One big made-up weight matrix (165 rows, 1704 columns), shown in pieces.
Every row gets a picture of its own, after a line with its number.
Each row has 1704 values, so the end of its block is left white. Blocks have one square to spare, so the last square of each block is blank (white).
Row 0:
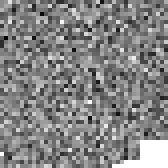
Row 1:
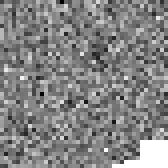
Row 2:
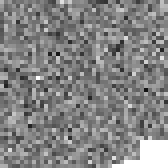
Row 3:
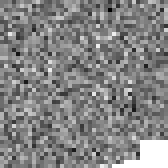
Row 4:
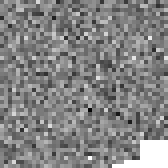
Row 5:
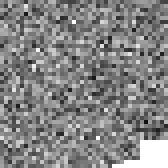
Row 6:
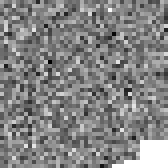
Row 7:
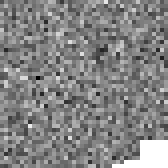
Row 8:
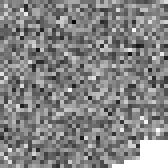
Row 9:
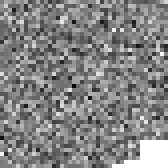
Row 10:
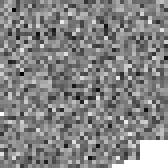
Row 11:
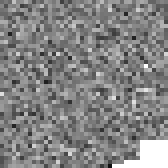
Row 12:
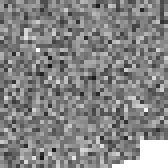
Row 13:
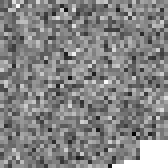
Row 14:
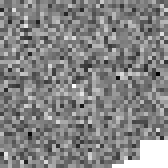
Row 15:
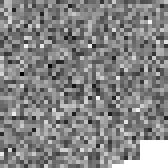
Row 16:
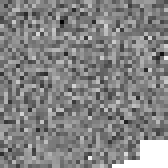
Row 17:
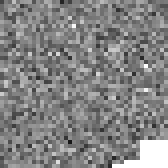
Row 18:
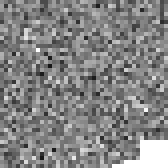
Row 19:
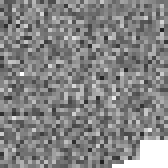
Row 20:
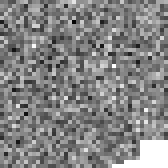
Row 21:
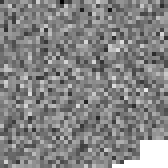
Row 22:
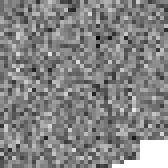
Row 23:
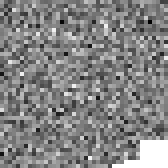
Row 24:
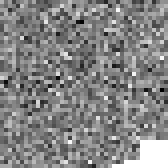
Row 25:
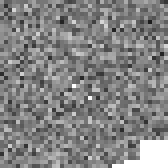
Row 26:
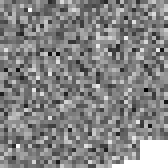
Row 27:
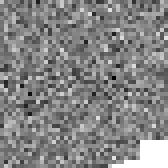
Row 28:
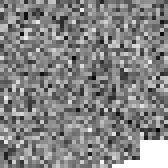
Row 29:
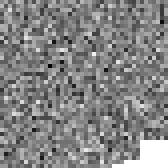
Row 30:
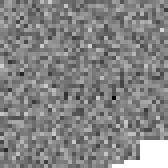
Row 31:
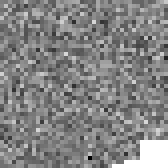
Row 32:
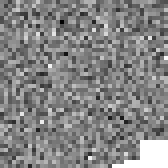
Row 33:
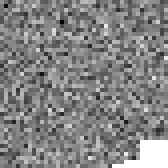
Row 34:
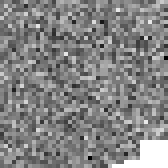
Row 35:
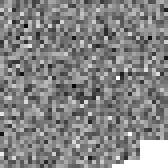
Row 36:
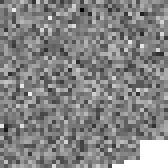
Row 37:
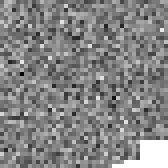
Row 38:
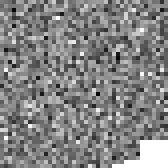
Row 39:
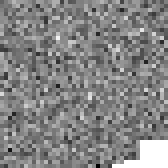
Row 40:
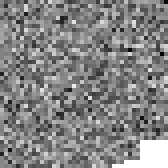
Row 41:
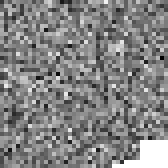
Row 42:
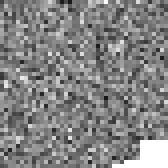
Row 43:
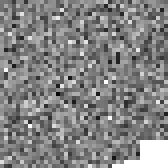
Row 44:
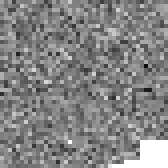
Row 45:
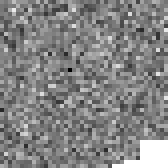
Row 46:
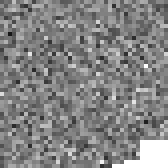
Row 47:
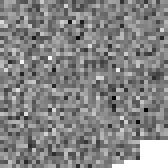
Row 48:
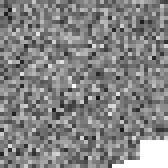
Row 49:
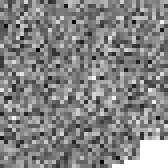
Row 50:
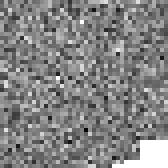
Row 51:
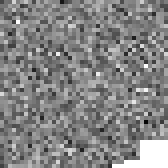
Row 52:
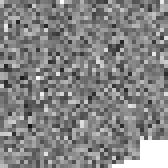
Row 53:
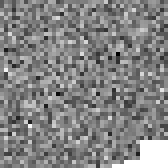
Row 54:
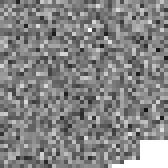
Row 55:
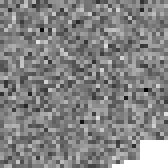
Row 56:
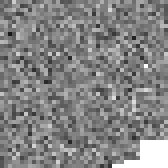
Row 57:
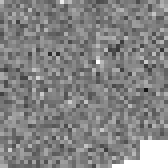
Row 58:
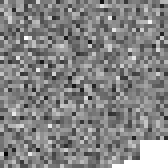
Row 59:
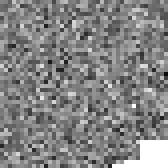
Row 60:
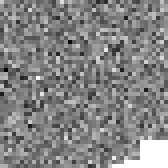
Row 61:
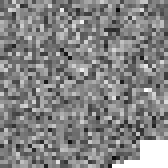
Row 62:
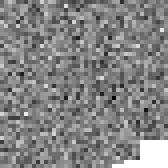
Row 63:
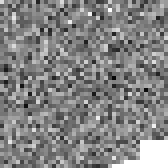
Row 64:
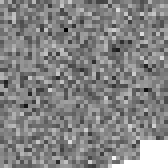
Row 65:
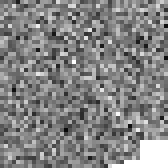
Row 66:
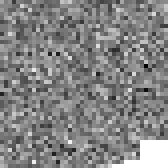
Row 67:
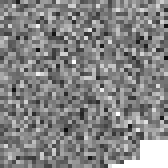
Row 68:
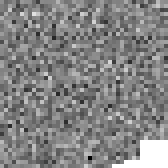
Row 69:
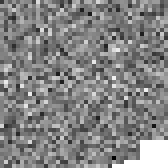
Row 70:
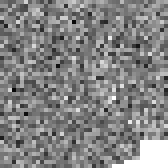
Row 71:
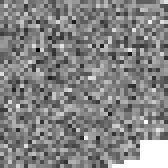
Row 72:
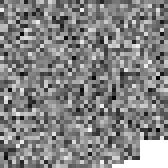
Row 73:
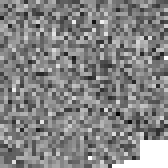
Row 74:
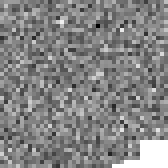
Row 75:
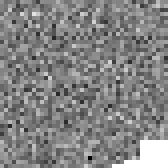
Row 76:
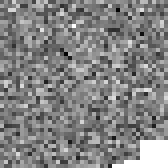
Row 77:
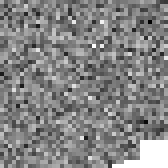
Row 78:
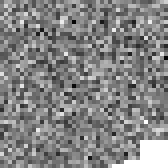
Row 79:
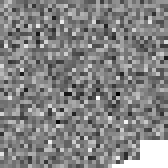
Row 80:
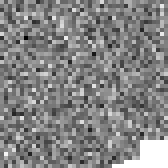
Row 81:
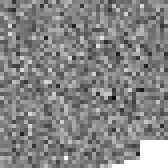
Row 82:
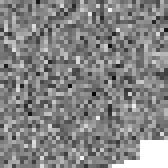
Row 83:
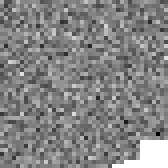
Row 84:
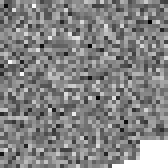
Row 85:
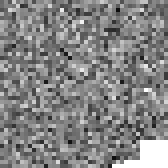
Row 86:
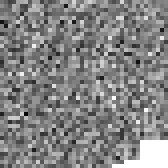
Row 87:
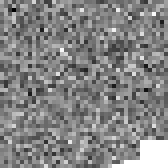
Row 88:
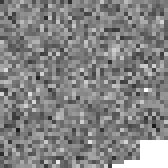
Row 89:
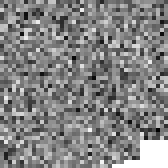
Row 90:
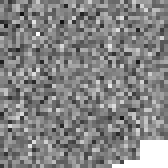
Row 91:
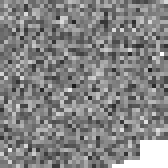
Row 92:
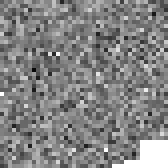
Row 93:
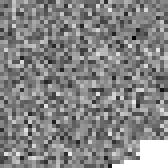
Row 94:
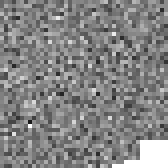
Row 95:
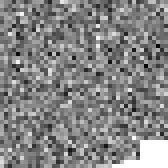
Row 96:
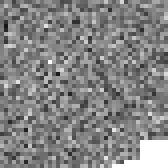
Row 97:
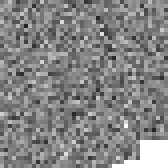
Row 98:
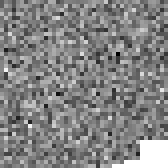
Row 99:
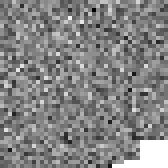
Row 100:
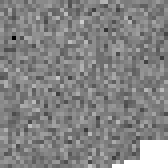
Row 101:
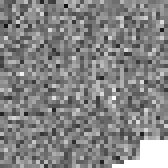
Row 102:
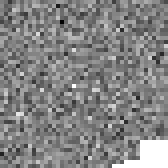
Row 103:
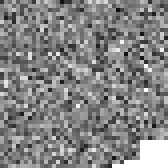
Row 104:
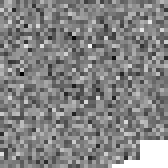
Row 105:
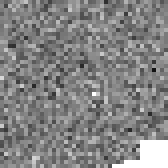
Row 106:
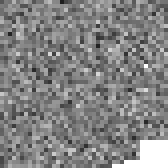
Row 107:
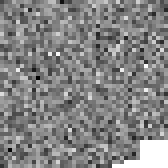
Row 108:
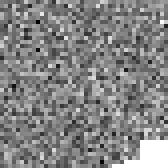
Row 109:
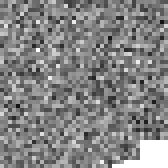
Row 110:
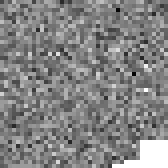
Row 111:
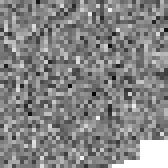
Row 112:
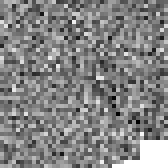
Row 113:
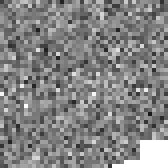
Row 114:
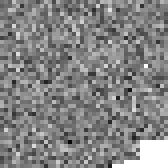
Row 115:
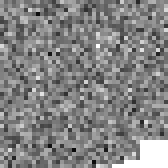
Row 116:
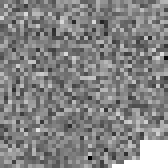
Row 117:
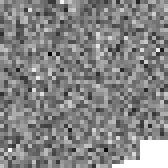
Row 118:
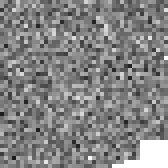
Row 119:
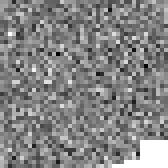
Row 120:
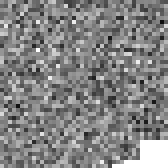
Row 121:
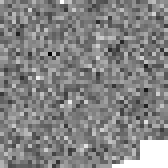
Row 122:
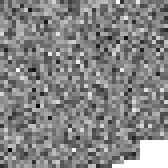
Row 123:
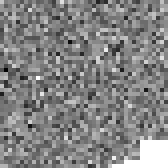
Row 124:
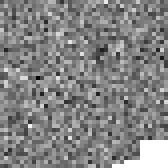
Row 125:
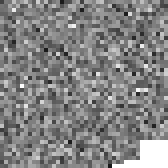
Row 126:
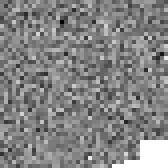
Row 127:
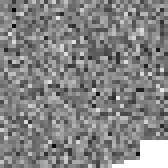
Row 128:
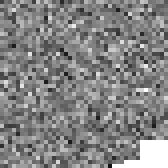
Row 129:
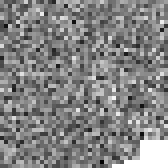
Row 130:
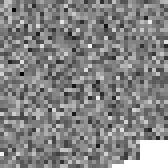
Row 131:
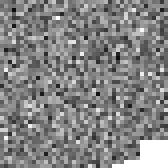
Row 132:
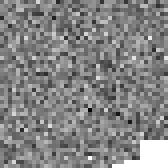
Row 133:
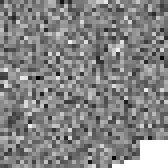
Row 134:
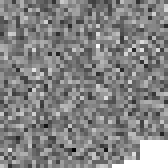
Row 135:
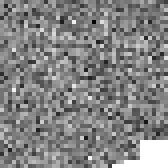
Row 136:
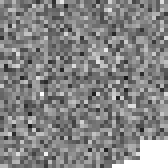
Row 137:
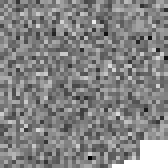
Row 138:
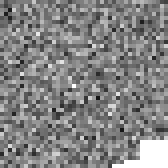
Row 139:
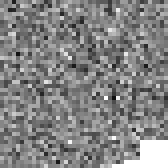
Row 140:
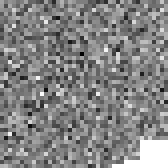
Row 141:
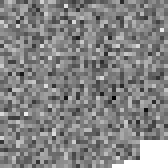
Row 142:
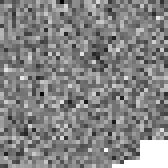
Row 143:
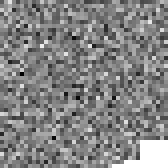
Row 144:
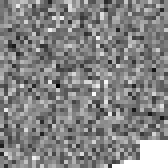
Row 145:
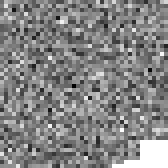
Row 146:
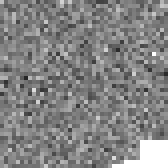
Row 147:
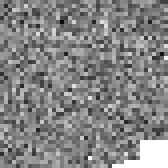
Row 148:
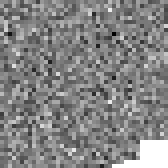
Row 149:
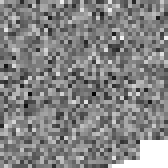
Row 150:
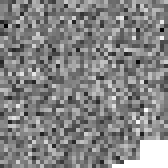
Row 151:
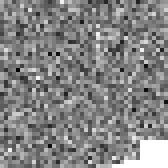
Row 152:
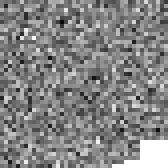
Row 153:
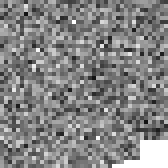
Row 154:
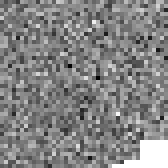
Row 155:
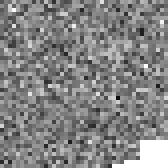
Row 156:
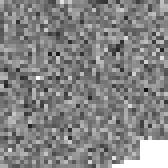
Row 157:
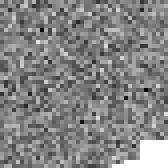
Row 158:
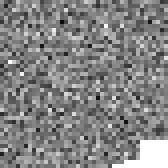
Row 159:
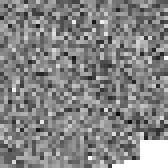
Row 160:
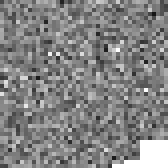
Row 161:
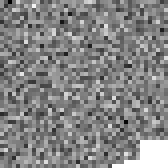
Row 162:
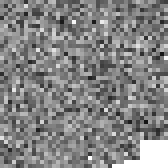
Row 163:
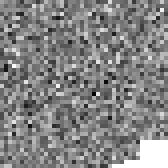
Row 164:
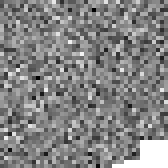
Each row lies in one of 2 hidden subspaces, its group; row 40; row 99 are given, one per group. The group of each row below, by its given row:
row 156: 99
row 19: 40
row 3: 99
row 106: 99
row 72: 40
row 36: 99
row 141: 40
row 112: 40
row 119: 99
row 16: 40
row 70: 40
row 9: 40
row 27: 99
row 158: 40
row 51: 99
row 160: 99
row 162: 40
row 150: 40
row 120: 40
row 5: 40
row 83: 40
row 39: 99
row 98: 99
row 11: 99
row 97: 40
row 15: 40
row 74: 40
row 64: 99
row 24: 99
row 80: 40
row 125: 99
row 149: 99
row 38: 99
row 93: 99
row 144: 99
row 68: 40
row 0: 40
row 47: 40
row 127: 99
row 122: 99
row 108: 40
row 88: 99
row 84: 40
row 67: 40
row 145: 40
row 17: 99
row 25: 40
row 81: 99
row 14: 40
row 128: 99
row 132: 40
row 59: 99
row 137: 40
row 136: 99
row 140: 99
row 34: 40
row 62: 40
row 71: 40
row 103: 99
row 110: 99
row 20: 40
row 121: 99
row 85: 99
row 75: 40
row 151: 99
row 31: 40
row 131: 99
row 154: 40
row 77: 40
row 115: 99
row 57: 99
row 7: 99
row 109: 40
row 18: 40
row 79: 40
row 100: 99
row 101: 40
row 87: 99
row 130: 40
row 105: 99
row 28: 40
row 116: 40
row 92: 99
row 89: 40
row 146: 99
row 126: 40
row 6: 99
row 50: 99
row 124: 99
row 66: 99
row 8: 40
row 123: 99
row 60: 99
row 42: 99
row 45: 99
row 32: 40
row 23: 40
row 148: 99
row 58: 40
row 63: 99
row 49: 40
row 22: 99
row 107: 99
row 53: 99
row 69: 99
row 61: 99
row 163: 99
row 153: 40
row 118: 40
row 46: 99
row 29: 40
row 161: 40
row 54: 40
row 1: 99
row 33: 40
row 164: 99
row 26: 99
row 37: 40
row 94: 99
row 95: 99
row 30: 40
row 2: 99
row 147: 40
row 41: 99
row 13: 99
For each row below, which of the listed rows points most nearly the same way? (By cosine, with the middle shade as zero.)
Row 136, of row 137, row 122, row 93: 93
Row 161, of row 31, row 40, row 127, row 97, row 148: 40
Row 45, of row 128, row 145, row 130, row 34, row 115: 115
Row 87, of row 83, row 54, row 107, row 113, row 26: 26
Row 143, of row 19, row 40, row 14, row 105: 105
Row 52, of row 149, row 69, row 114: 149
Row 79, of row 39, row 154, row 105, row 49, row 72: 72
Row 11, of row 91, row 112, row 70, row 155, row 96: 155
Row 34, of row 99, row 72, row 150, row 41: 150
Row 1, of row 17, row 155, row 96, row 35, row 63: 17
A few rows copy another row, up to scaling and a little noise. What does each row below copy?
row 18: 12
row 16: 126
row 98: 53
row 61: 85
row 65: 67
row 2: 156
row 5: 153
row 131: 38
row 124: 7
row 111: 82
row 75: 68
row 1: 142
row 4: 132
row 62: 141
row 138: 48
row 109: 120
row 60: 123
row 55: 157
